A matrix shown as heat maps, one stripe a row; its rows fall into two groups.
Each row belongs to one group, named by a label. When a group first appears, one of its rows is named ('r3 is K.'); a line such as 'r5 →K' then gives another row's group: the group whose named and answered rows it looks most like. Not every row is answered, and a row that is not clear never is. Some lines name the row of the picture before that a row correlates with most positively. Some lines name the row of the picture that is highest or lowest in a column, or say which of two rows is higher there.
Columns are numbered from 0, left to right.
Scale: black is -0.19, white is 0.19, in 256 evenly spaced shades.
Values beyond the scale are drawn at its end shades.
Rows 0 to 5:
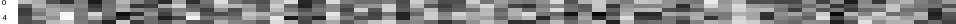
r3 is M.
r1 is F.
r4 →M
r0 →F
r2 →F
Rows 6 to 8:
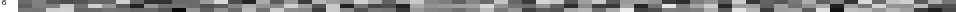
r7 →M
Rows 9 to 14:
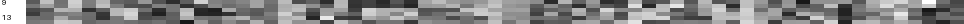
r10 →M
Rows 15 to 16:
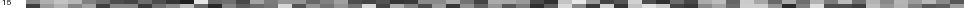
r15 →M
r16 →F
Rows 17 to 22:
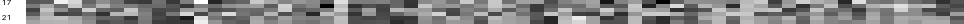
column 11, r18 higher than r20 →No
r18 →M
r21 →M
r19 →F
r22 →M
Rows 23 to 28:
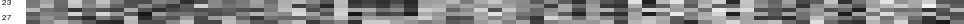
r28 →F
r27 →F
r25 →F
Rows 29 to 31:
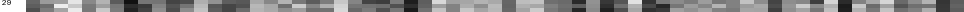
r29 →M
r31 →M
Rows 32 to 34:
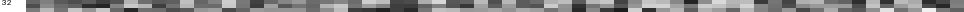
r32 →F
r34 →M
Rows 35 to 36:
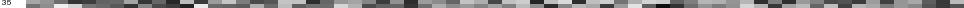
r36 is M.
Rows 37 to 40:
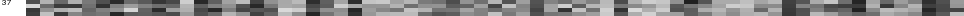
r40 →F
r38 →F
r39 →F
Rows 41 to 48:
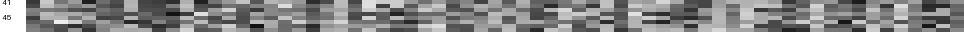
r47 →F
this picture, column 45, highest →41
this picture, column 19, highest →46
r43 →F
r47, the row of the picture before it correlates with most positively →38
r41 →F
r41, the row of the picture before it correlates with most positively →37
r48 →F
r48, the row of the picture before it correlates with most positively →38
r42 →F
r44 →M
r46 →M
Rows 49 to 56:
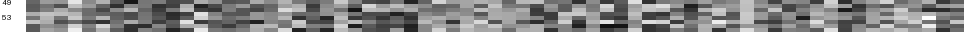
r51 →F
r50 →F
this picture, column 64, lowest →51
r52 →M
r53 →M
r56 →M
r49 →M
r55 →M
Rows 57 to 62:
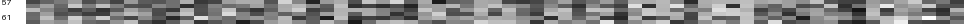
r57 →F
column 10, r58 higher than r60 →No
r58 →M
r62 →F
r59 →F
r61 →M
